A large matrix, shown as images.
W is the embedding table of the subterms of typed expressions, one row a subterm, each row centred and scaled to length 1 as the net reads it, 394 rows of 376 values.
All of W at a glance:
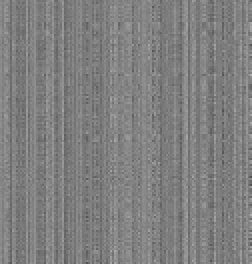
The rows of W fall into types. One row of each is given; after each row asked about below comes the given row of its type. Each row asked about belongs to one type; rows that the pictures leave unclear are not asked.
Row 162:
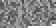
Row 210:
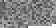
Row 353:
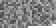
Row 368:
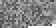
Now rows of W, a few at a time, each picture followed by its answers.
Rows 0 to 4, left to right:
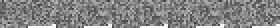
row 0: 210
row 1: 368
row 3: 368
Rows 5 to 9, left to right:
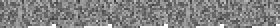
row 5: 162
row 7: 368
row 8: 162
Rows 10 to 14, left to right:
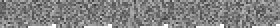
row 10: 210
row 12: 162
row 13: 210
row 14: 368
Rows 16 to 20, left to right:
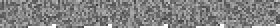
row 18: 162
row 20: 210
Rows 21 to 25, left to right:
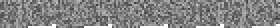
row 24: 353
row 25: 162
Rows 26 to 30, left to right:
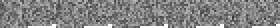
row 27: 210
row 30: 162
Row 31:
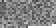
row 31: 210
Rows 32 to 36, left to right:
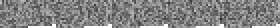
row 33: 353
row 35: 353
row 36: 210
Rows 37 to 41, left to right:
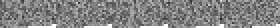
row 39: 162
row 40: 353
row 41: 210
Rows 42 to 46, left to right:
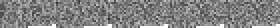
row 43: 353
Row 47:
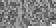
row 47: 162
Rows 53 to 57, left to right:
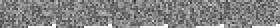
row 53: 368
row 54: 368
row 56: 353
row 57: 210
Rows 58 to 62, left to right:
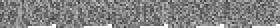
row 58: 162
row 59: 353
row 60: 353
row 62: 210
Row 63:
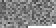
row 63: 210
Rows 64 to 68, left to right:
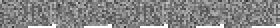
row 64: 353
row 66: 353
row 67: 368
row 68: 353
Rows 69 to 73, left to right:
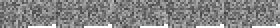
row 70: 210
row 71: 368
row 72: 210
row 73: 210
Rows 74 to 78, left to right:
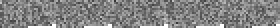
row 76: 368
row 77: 210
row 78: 368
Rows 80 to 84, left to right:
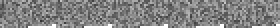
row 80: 210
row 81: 210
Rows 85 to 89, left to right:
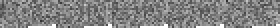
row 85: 210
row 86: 353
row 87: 210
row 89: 368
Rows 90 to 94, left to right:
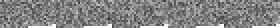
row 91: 353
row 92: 368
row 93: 162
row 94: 368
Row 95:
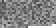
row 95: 210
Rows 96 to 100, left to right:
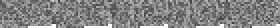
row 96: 210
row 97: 368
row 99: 162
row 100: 210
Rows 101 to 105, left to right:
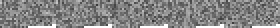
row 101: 368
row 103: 210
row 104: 162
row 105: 210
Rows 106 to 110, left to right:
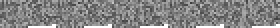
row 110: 162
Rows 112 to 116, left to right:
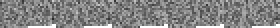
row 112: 353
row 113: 353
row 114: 368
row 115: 353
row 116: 162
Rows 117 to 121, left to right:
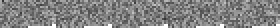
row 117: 368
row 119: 353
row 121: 368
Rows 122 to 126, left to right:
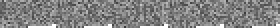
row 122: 210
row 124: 353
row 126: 368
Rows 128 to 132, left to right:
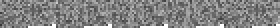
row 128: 368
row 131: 162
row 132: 368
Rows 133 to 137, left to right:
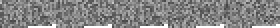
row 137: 210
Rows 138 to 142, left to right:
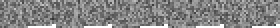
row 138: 353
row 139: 162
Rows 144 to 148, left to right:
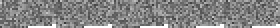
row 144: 368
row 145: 210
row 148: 210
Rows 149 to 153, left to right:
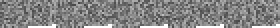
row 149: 353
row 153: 353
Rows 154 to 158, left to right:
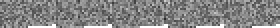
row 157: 368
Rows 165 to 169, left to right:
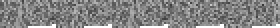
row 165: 162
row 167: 162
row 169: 353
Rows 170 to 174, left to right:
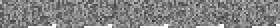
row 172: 210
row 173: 162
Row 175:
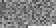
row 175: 210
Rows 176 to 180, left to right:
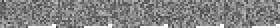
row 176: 210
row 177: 368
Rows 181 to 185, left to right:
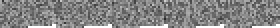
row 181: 368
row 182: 210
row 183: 353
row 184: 162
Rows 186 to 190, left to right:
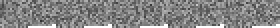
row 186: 210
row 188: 353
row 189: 368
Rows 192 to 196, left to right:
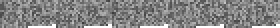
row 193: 368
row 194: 210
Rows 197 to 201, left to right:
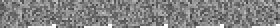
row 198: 368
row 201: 353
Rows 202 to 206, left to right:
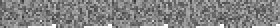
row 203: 353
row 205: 162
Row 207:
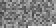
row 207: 210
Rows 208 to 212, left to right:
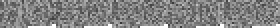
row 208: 162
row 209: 210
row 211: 353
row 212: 210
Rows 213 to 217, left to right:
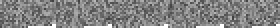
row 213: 368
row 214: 162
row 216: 210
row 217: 162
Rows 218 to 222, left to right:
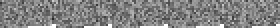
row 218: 353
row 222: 162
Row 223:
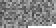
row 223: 210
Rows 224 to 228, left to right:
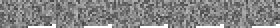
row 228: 162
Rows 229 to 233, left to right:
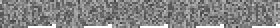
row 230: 162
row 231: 210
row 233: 353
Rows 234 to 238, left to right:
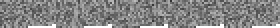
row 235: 162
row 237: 368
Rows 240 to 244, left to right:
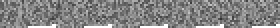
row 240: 162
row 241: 210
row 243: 353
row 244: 162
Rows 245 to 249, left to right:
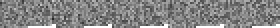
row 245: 353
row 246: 162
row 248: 210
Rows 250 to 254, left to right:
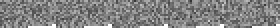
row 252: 353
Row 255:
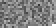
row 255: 353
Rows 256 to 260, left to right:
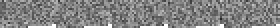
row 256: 210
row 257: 368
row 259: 353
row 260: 353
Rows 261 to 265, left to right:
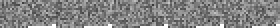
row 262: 210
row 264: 368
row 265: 368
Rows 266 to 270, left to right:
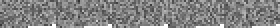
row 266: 368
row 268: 353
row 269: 353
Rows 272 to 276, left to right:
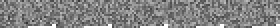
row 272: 162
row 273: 353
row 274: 368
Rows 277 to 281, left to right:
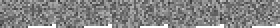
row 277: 368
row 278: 368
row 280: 353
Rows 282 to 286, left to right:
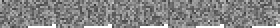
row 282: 368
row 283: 353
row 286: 368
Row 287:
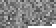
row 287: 162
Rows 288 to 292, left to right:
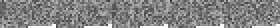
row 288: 210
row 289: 368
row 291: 368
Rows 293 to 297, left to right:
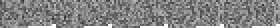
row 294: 162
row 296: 353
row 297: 353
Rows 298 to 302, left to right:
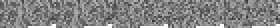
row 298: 162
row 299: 162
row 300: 210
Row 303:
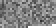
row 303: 210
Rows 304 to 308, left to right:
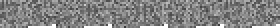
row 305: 368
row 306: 353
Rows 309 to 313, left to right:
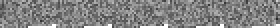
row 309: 210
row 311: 368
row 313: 353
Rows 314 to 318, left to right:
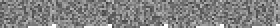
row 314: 353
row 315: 210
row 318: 353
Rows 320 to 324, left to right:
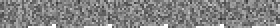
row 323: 353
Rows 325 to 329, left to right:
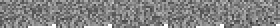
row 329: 353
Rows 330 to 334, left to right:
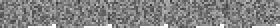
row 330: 353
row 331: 353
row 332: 353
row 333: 368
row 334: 210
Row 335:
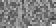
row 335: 162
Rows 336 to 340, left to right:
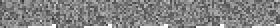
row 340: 210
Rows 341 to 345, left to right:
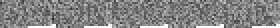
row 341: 353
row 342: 353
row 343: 210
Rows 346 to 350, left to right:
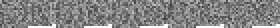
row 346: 353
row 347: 353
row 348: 353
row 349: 210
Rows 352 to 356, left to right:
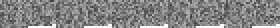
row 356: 210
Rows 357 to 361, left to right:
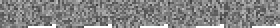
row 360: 353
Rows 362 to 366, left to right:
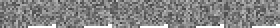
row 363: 368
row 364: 210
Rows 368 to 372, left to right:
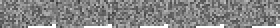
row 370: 210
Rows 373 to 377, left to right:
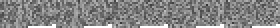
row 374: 162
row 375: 210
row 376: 353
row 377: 210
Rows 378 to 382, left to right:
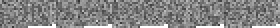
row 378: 353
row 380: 210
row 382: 210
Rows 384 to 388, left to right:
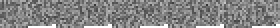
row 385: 353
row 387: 353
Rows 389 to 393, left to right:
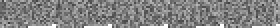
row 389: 210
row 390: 210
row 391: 353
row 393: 353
